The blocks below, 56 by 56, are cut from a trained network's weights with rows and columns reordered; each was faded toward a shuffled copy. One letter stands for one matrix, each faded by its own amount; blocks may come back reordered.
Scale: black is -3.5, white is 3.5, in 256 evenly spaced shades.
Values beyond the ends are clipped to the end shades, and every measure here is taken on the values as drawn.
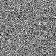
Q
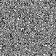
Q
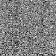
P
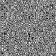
P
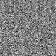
Q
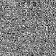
P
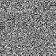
Q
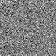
Q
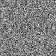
Q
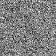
Q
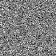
Q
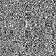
P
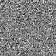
Q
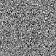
Q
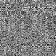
P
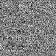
Q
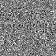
Q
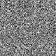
Q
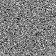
Q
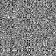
P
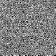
P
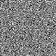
Q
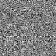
P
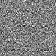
Q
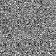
P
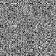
P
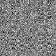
P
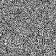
Q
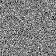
Q
